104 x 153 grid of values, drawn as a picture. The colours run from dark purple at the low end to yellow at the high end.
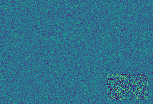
Grain: fine. Stripes: none. Slope: none. Mirror symmetry: none. Roughest part: bottom right. Odd rows or columns: none. Odd patch: rougher, in the bottom right.
